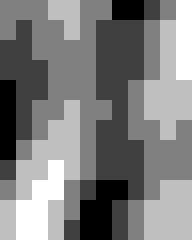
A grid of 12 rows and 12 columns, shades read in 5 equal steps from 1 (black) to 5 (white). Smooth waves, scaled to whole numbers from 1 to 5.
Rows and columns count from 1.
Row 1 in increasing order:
1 1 2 3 3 3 3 3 3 4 4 5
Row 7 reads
1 2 3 4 4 3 2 2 3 3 4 3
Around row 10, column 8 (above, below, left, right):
2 2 1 2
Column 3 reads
3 3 3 2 2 3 3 4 4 5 5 5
